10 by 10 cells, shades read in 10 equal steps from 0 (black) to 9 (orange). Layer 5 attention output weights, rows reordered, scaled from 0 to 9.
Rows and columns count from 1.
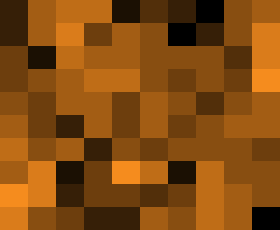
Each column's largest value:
9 8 8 7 9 7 5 7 6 9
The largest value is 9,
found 3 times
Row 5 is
5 4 6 6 4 6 5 3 5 6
